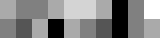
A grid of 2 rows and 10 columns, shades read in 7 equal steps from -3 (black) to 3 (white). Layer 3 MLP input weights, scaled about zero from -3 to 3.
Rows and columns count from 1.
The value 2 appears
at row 1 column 5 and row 1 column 6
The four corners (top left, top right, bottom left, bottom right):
1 3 0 1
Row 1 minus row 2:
1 1 -1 4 1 2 2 0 0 2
